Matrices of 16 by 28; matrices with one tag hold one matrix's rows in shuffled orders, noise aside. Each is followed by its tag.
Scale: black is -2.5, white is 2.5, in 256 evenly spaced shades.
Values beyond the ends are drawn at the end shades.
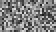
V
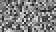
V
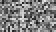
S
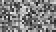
S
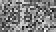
S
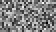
V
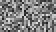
V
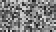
S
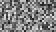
V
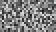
V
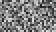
V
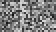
S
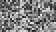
S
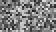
S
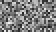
V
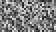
V
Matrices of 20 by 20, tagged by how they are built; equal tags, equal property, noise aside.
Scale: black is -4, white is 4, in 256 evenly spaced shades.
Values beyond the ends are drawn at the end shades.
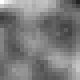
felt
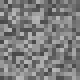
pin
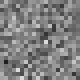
pin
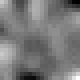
felt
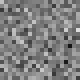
pin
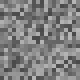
pin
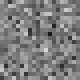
pin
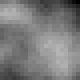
felt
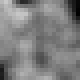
felt
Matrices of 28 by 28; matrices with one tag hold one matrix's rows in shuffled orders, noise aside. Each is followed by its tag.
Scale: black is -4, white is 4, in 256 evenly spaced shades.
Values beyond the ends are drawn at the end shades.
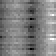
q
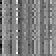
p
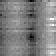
q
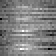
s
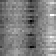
q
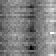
q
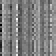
p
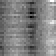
q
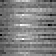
s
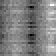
q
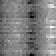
q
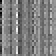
p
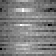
s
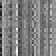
p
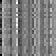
p
